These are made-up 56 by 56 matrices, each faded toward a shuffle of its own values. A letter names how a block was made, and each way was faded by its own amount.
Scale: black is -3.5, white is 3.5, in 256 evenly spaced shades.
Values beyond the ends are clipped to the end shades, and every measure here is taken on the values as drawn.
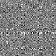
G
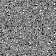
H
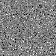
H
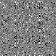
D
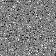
H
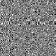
D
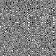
D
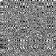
G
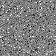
H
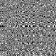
G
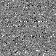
H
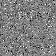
H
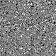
H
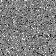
H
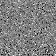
H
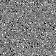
H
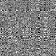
G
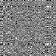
G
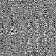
D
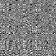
G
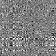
G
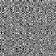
G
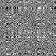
G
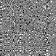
D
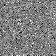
H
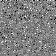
H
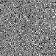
D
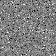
H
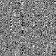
D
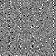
D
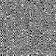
D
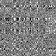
G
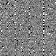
D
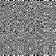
G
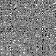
D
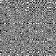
G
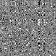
D
